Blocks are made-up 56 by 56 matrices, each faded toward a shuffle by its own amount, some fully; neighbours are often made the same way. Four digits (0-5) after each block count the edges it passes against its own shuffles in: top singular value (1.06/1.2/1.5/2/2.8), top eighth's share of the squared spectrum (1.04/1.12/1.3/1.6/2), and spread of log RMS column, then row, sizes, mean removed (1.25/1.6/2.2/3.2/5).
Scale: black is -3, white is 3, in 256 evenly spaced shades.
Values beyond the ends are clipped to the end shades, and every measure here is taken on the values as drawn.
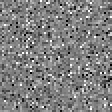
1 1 1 0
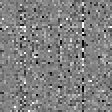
2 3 3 1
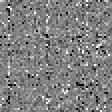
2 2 2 1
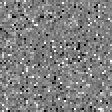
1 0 0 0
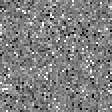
0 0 0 0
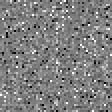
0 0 0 0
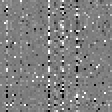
4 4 3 1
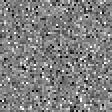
1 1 0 0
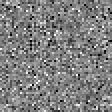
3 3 1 0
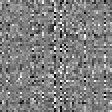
4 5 4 2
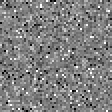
1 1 0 0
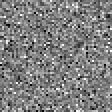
1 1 0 0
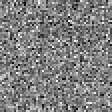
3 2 0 0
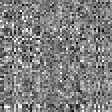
4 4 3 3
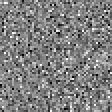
2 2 0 0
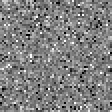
0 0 0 0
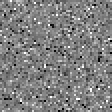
0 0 0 0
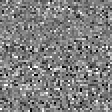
3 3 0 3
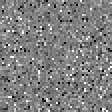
2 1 0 0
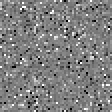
1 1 0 0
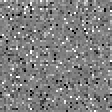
2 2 1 0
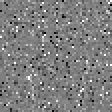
2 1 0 0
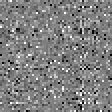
3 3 2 1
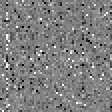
3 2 1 0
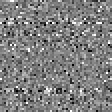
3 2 0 2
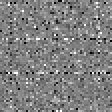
2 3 1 3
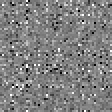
2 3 3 2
